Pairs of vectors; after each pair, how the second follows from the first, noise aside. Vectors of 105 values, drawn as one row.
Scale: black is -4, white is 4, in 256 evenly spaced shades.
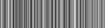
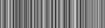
copied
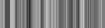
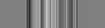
partly zeroed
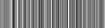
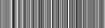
copied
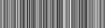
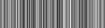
copied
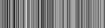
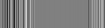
partly zeroed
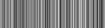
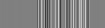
partly zeroed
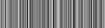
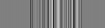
partly zeroed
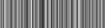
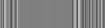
partly zeroed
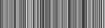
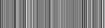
partly zeroed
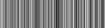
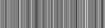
partly zeroed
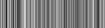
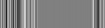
partly zeroed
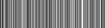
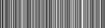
copied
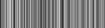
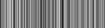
copied
